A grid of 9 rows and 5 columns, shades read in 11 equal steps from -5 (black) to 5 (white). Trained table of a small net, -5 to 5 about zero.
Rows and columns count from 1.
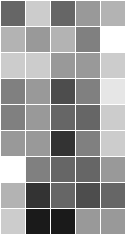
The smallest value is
-4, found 2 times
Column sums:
15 3 -10 -1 21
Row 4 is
0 1 -2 0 4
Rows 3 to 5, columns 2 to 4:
3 1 1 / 1 -2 0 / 1 -1 -1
